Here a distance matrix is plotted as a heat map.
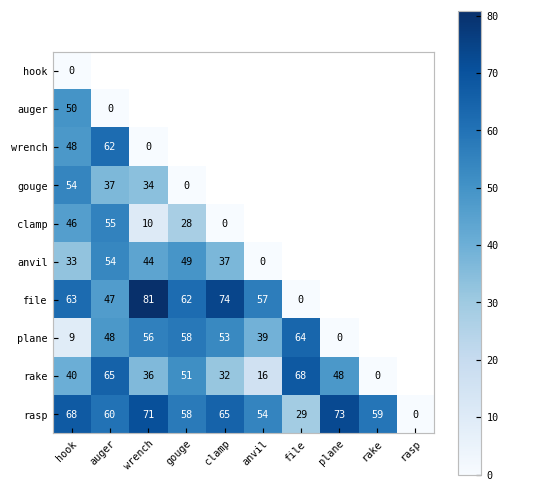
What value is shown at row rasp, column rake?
59
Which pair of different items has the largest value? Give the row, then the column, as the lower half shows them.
file, wrench
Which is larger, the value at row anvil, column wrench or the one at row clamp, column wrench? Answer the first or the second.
the first
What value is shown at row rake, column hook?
40
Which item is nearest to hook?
plane
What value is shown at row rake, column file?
68
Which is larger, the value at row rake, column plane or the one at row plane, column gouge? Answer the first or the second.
the second
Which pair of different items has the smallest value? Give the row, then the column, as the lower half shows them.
plane, hook
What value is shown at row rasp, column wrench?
71
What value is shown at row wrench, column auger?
62
